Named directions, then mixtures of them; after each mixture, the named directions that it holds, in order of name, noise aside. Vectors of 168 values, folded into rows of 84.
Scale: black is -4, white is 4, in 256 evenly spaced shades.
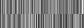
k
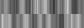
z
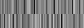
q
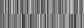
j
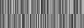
j, k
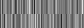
k, q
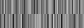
j, q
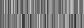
j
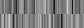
q, z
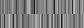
q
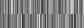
j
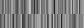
j, q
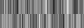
j, z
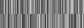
j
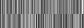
k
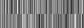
j, k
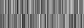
j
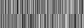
j, k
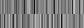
q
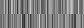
j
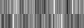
q, z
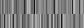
q
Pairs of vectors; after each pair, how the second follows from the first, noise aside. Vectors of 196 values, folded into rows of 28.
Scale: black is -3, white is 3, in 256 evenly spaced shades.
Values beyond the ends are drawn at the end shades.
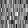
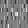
partly zeroed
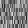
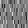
partly zeroed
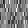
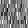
wrapped around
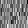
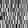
wrapped around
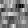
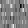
partly zeroed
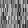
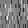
partly zeroed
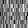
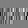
partly zeroed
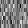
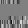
partly zeroed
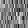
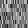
wrapped around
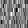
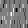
partly zeroed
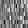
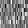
wrapped around
